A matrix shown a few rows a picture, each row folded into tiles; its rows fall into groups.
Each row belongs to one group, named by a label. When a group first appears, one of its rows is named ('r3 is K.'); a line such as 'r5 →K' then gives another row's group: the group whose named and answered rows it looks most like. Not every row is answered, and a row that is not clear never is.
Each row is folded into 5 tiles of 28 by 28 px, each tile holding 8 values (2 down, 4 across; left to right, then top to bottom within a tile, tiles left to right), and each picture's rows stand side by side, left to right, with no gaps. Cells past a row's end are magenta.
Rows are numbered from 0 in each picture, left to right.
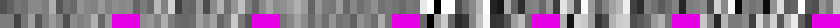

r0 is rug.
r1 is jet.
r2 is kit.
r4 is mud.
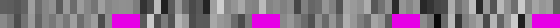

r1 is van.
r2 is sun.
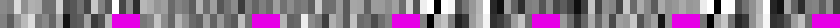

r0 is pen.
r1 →kit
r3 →mud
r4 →rug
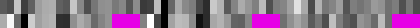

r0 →van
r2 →kit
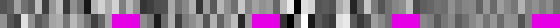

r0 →pen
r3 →rug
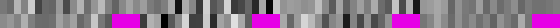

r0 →jet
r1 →sun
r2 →pen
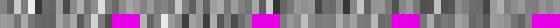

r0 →jet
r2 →jet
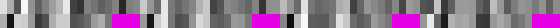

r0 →mud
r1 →mud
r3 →van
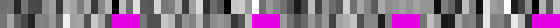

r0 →sun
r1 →pen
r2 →rug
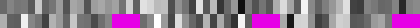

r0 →pen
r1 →kit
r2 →mud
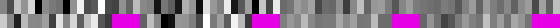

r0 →jet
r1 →sun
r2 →jet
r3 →sun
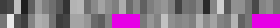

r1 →jet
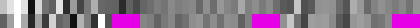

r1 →rug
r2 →van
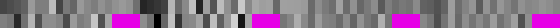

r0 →rug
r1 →rug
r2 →kit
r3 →rug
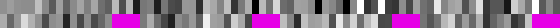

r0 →pen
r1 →sun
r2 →jet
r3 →pen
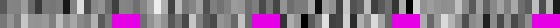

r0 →jet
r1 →kit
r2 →sun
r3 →pen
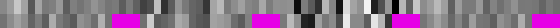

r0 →kit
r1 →van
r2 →sun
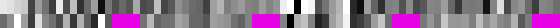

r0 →kit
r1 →van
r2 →mud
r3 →jet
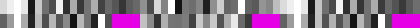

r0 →kit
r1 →jet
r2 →kit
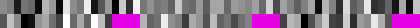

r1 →pen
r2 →sun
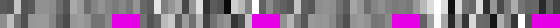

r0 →van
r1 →pen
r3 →kit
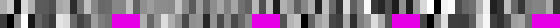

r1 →pen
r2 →sun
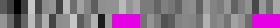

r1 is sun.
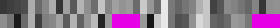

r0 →rug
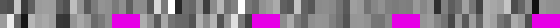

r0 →van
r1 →jet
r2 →van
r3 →sun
